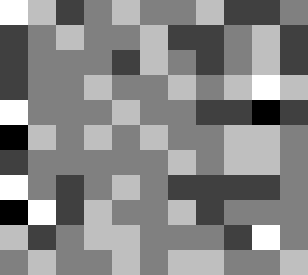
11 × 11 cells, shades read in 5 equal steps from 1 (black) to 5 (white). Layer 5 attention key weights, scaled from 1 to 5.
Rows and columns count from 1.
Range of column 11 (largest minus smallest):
2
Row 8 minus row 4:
3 0 -1 -1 1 0 -2 -1 -2 -3 -1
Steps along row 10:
down up up same down same same down up down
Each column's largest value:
5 5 4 4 4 4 4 4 4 5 4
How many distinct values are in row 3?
3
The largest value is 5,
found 6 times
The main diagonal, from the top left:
5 3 3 4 4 4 4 2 3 5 4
